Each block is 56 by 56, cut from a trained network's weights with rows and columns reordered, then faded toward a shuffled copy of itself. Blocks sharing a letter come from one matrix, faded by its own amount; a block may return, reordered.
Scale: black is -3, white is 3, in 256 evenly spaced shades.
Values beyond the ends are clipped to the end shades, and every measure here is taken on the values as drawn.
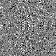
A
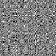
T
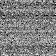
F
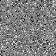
A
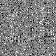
A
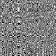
T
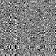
T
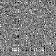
T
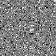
A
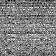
F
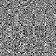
T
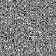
A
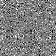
A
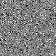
A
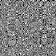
T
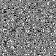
A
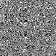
A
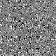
A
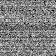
F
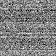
F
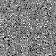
A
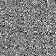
A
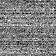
F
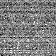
F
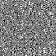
A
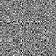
T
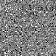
A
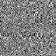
T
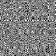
T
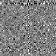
T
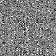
A
